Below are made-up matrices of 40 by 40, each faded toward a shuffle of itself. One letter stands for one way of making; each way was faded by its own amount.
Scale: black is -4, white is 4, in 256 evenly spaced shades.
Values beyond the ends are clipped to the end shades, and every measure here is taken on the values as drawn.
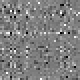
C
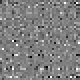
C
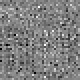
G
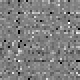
C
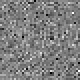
G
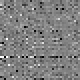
C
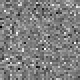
G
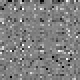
C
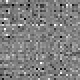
C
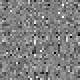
G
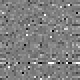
C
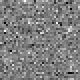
G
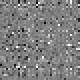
C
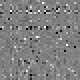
C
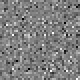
G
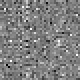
G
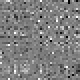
C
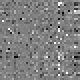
C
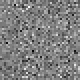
G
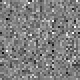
G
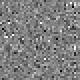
G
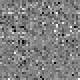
G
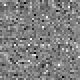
G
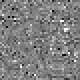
G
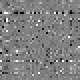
C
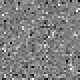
G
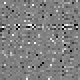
C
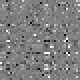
C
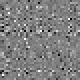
C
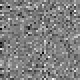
G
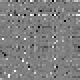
C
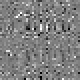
C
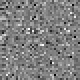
G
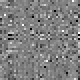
C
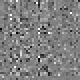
C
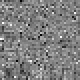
G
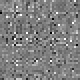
C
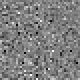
G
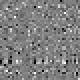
C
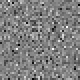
G
